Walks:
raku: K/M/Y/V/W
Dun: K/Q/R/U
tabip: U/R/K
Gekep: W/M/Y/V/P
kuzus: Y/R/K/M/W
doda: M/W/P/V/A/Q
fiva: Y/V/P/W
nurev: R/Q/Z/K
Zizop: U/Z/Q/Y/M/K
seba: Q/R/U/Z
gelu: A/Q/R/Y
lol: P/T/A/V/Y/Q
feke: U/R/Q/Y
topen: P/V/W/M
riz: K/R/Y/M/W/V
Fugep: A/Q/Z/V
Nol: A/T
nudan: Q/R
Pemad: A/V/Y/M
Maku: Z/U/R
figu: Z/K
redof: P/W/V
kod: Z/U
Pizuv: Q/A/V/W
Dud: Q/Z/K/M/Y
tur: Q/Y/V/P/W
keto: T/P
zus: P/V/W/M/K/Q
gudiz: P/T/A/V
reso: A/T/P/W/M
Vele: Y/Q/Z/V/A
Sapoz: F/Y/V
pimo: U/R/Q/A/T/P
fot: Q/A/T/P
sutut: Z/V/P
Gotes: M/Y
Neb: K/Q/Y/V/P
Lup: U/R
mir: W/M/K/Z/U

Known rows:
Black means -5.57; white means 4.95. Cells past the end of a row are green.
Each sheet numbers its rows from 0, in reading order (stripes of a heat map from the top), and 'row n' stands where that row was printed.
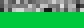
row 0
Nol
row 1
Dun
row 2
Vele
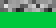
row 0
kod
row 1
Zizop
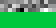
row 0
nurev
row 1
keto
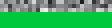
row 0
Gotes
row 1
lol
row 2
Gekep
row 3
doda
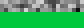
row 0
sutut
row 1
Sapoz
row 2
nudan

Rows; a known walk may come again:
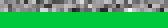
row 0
Gotes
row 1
doda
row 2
Lup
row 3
kod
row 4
keto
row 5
Dud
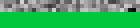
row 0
kuzus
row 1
sutut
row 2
pimo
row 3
riz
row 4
Dun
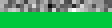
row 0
zus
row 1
Fugep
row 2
reso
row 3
Neb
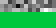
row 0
topen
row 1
gudiz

